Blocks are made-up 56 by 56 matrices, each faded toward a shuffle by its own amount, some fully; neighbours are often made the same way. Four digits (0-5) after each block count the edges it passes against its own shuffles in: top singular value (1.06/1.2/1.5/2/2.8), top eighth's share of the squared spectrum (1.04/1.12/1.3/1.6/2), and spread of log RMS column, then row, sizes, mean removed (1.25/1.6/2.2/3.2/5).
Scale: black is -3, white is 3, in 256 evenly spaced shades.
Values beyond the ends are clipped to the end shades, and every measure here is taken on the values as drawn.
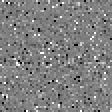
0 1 0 0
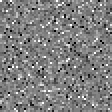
1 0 0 0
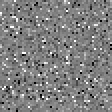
0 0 0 0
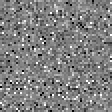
2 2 0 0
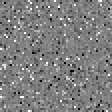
0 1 0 0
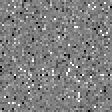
1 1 0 0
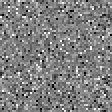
0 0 0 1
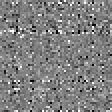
2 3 2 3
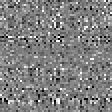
4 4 2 3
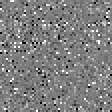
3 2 0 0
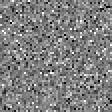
1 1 0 0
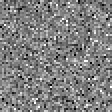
0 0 0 0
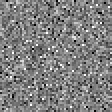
0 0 0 0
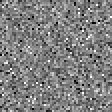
0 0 0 0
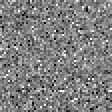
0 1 0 0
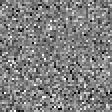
0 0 0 1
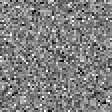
0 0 0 0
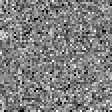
0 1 0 1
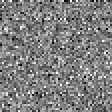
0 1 0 2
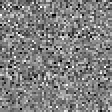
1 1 0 2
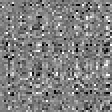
4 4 2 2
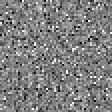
2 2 0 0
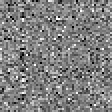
4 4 2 2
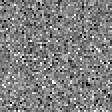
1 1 0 0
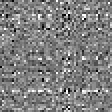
4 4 3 3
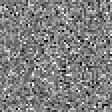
2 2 0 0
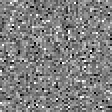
2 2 1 0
